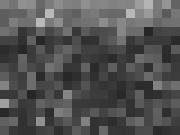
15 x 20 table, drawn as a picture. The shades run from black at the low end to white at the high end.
No row or column stands out. A horizontal seam about 20% of the way down splits the table, and the top part is higher. On average the colour sits 30% of the way up the scale.
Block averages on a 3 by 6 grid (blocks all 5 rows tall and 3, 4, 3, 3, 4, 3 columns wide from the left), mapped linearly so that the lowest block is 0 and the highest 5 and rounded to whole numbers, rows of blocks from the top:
3 4 3 4 5 3 / 1 2 1 0 1 2 / 1 1 2 0 1 1
